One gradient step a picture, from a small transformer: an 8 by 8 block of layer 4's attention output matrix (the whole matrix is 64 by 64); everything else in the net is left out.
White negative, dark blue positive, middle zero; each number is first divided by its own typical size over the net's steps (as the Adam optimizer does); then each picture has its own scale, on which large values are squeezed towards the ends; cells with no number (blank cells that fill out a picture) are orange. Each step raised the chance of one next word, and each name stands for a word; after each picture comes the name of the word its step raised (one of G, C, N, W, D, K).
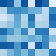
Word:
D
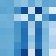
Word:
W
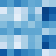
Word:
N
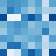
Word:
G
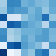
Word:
G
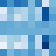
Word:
N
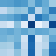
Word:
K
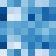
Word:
N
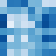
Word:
K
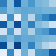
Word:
G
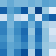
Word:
W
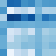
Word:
W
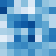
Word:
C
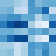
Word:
K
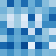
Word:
D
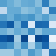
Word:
C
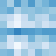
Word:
K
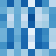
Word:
D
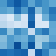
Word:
N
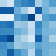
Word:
W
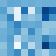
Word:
N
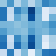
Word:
N
